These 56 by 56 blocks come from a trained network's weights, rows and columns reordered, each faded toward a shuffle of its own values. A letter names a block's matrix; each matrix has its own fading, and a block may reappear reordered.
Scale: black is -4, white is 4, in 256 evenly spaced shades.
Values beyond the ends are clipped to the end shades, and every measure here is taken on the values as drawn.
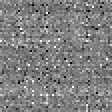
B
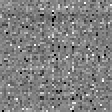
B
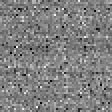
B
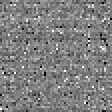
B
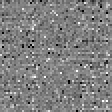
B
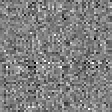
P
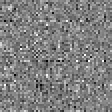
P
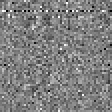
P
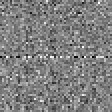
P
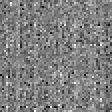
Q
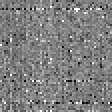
Q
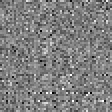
P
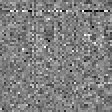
P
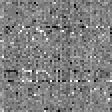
Q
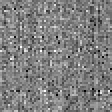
Q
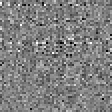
P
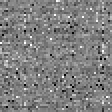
B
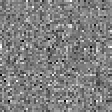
P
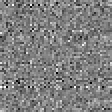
P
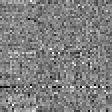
P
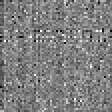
Q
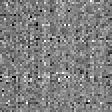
Q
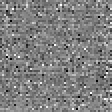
B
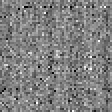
Q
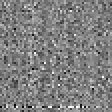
P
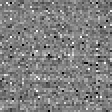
B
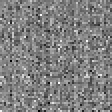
Q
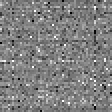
B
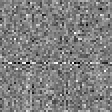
P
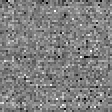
B
